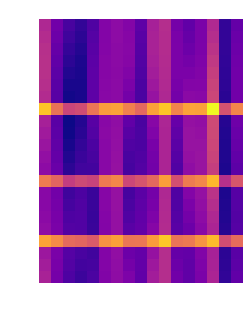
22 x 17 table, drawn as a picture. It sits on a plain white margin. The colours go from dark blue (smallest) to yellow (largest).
The values are skewed, with a long tail toward high values. Rows 8, 14 and 19 differ from the rows beside them. No overall slope runs across the table. Overall the values sit about 30% of the way up the scale.
